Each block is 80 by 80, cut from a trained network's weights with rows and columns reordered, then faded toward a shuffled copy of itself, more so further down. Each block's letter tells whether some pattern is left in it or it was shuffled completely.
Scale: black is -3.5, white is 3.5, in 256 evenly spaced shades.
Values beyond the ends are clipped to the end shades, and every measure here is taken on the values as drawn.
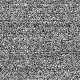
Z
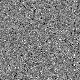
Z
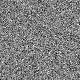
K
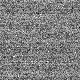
Z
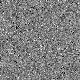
Z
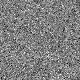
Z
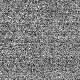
Z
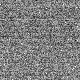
Z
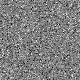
K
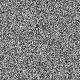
K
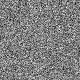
K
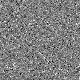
Z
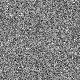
K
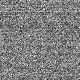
Z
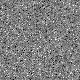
K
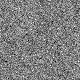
K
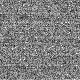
Z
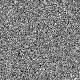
K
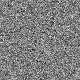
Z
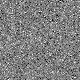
K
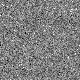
K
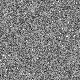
K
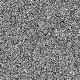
K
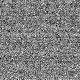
Z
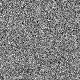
K
